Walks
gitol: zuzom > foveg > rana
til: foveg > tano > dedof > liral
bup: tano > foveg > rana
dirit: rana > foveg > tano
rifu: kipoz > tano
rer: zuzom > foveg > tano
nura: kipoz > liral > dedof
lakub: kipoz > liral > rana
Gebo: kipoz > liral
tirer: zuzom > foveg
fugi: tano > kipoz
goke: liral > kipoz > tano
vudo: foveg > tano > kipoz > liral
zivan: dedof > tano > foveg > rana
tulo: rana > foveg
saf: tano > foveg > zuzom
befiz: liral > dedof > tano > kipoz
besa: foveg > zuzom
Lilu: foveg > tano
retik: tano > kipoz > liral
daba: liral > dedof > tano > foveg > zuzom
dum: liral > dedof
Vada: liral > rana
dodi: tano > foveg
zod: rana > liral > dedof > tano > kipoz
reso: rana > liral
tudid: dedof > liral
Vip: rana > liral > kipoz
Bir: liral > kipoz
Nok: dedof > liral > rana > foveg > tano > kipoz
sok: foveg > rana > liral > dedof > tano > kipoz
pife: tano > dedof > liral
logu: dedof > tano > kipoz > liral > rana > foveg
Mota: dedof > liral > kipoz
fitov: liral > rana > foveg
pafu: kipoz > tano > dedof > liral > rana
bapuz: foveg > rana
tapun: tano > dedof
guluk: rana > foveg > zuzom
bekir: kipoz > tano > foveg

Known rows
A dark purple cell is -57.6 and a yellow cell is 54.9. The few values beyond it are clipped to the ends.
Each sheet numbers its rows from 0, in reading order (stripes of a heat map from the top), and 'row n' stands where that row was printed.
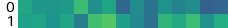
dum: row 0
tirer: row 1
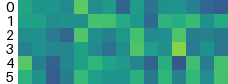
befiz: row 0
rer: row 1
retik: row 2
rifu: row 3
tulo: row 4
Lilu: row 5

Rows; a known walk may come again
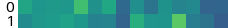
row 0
dum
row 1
nura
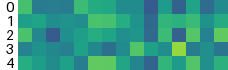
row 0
zod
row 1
rer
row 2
bapuz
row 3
rifu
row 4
gitol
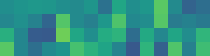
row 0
lakub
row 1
retik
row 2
bup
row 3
guluk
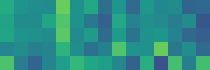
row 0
daba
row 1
Mota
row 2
befiz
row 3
pafu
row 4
tulo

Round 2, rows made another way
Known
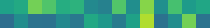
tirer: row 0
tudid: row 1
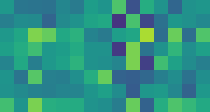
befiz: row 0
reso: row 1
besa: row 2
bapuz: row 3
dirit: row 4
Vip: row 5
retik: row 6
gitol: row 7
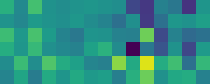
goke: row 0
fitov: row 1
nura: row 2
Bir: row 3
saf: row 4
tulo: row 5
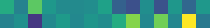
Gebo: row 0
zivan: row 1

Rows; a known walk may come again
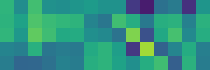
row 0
goke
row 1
rer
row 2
gitol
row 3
Mota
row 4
zod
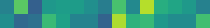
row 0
dodi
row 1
daba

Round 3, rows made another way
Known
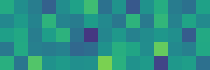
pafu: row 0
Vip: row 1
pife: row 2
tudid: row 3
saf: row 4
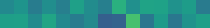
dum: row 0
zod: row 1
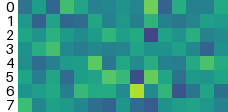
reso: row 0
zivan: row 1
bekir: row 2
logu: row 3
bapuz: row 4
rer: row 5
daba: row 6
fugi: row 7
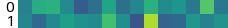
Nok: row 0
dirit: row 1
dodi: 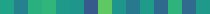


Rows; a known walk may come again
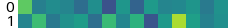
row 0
tapun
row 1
Gebo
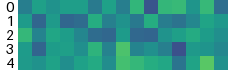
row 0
Bir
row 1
zivan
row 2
fugi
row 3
bup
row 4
besa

